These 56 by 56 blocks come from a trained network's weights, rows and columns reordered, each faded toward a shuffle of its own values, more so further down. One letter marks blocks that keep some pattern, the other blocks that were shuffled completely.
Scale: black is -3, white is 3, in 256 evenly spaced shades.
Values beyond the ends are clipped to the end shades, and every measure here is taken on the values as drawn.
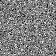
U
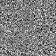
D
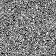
U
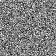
U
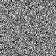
D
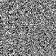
D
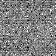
D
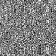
D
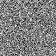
U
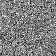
U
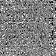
D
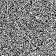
U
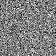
U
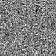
D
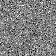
U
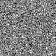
D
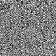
D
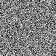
U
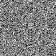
D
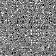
D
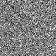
D
